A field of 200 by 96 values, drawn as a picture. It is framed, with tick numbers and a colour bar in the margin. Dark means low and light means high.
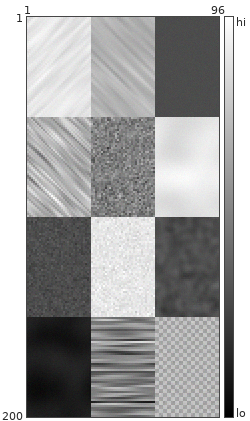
The table splits into 4 rows of 3 panels. Panel 1,1: very high, slanting up to the right, faint in contrast. Panel 1,2: high, slanting down to the right, faint in contrast. Panel 1,3: low, flat. Panel 2,1: high, slanting down to the right. Panel 2,2: middling, fine-grained. Panel 2,3: very high, smooth, faint in contrast. Panel 3,1: low, fine-grained, faint in contrast. Panel 3,2: very high, fine-grained, faint in contrast. Panel 3,3: low, blotchy, faint in contrast. Panel 4,1: very low, smooth, faint in contrast. Panel 4,2: middling, streaked across, strong in contrast. Panel 4,3: high, checkered.
